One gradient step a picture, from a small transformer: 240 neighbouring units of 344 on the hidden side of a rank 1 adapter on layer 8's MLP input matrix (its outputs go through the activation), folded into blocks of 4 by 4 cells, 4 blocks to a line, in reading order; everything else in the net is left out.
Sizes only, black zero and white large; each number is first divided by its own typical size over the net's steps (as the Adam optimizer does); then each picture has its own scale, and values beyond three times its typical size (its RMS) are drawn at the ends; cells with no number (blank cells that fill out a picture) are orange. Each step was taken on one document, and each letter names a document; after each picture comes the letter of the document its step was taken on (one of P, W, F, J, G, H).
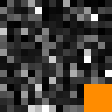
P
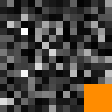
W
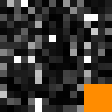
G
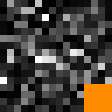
W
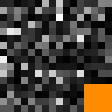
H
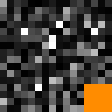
P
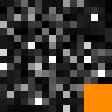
G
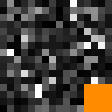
P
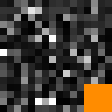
G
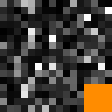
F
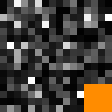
W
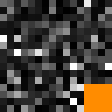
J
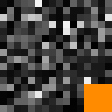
W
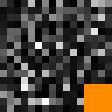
H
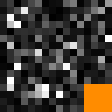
W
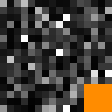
J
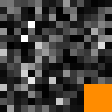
P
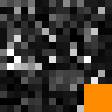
G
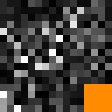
W
